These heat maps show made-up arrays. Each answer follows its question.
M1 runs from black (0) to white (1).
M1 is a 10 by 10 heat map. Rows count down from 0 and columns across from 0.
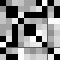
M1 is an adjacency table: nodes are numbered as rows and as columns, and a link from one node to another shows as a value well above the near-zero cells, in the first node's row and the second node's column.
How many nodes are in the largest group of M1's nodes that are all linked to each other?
6
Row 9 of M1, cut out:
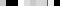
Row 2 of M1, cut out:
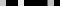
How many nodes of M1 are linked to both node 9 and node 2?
3
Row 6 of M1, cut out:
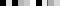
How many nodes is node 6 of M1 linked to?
7
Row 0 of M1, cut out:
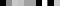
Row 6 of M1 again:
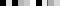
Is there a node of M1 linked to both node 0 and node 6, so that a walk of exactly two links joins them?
yes
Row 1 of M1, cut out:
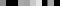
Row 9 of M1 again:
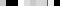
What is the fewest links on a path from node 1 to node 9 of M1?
2
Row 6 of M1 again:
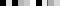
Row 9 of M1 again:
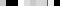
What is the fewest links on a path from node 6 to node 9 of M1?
1
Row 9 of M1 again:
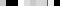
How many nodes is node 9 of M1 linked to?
7
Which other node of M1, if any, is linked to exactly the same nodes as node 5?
node 4
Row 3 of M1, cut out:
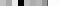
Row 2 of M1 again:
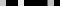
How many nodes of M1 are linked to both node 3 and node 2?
2
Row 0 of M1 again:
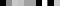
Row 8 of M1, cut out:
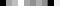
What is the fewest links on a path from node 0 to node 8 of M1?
2
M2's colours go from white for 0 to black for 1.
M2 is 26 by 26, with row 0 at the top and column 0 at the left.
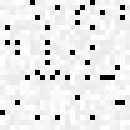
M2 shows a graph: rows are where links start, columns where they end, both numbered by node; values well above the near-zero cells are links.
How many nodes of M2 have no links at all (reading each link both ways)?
1
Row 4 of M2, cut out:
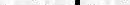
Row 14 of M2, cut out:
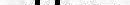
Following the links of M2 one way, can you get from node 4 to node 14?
yes
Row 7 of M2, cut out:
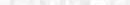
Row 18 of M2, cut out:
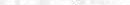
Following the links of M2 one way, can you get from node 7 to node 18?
no
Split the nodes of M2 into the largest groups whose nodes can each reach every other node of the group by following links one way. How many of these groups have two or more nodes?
0
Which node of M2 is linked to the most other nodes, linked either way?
node 15
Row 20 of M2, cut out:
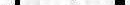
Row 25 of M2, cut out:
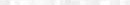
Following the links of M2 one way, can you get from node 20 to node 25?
no
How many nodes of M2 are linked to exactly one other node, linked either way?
5
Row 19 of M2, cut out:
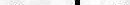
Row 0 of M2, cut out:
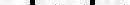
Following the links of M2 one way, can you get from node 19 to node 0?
yes
